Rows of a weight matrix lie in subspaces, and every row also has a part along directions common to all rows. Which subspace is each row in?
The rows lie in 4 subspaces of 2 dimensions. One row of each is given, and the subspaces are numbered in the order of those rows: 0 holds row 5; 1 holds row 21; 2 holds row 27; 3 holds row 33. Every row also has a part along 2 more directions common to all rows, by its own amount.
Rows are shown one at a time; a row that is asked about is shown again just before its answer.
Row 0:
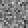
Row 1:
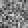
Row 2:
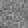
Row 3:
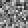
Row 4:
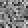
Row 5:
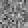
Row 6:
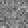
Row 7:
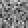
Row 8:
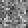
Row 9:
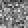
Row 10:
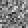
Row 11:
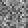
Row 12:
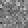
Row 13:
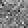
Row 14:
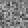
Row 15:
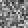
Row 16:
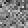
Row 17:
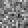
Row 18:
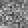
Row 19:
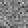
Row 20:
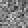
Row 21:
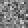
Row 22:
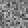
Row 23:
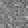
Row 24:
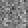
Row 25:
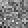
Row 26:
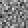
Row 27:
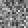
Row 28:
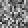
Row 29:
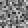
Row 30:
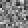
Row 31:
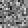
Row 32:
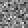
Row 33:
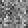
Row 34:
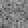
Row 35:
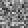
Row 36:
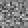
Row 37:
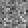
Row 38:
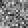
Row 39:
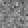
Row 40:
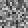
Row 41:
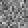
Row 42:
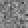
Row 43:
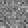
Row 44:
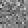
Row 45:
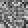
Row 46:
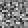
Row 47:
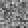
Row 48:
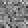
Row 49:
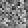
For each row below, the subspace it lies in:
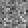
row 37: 3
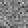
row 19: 2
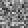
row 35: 1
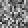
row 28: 0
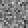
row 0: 2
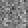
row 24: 3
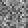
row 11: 3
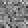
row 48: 2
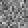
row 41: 0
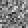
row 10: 1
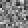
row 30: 3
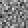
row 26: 0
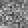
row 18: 0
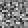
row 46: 1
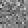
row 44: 3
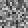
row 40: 2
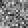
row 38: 0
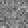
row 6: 2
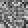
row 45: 2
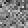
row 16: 3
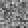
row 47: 1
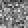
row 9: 0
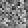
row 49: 3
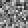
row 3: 3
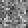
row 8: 3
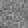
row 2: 0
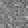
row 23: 2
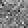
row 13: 3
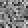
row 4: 2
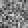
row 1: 0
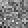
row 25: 0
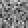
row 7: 0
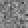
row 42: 1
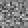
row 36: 1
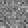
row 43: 2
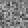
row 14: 1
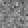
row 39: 1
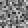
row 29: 2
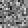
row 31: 3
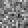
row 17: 0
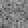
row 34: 0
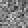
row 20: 1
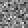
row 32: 1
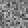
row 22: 1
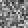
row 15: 2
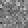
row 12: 3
